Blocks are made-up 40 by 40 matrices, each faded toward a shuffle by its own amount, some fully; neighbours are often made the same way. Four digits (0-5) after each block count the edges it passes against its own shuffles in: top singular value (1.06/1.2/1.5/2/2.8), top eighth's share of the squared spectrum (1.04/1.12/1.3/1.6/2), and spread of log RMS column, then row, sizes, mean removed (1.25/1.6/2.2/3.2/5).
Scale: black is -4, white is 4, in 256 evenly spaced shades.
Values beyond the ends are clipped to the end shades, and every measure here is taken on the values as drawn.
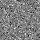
0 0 0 0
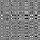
4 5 3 3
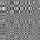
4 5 3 3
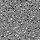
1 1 0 1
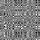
4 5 3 3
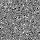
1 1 0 0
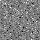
2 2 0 0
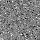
0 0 0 0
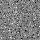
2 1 0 0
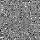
3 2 1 0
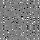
4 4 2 1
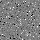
0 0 0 0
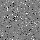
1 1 0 0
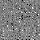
3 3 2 1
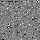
2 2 0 1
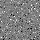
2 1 0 0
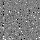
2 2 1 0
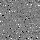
0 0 0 0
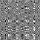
4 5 3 2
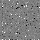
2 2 1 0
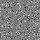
1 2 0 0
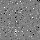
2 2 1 1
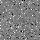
0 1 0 0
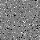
1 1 1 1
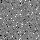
0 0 0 0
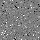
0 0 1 0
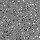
0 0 0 0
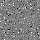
1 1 0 0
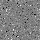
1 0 0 0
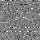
2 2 0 2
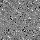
0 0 0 1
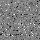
1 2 0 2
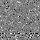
2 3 0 2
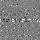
3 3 0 2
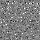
1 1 0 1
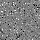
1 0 0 0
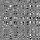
4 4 3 2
